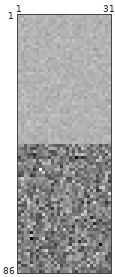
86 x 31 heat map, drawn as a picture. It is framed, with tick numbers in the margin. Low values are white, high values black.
The table splits into 2 rows of 1 panel. Panel 1,1: low, fine-grained, faint in contrast. Panel 2,1: middling, fine-grained, strong in contrast.
